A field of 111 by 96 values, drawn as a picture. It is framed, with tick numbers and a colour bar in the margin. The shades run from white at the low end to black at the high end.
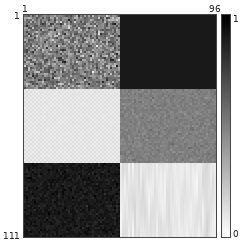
It is made of 3 by 2 panels. Panel 1,1: middling, fine-grained, strong in contrast. Panel 1,2: very high, flat. Panel 2,1: very low, checkered, faint in contrast. Panel 2,2: middling, fine-grained, faint in contrast. Panel 3,1: very high, fine-grained, faint in contrast. Panel 3,2: very low, streaked downward, faint in contrast.
